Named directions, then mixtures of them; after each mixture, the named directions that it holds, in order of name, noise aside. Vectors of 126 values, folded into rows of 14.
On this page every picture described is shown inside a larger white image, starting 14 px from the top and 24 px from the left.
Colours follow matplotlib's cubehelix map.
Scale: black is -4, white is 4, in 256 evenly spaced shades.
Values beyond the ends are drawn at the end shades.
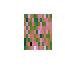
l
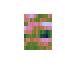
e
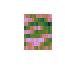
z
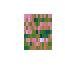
e, l, z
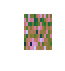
l, z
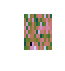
l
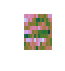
e, z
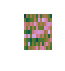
e, l, z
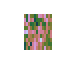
l, z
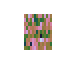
e, l, z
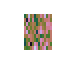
l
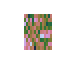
e, l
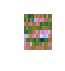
e, l, z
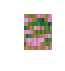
z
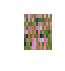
e, l, z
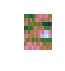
e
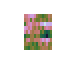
e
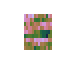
e, z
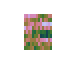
e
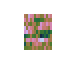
e, l, z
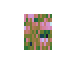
e, l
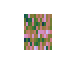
e, l, z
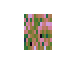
e, l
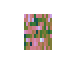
e, l, z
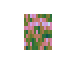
e, l, z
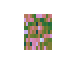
l, z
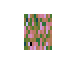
l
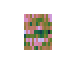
e, z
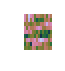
e, l, z
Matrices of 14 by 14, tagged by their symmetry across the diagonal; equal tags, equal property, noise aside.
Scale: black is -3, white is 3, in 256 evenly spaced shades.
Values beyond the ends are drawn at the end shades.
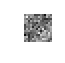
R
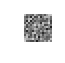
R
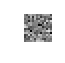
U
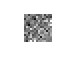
R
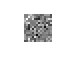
R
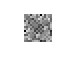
R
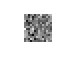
U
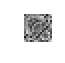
R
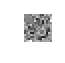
R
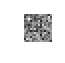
R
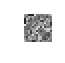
R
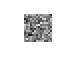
U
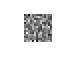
U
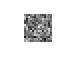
U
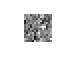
U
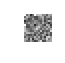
R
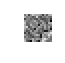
R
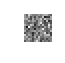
U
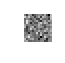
U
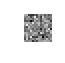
U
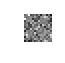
R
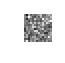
U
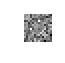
R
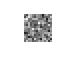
R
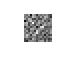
R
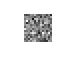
U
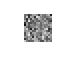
U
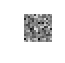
U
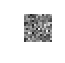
U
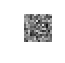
U
